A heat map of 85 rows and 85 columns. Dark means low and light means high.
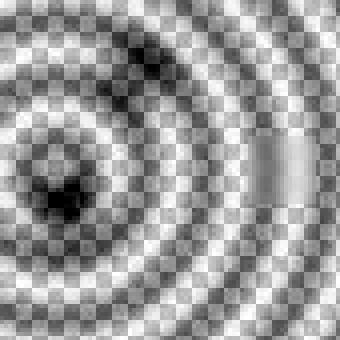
Two dips sink into the field. In the middle right lies a patch that is calmer than the rest. Overall the values sit about 60% of the way up the scale. Concentric rings centre on the middle left.
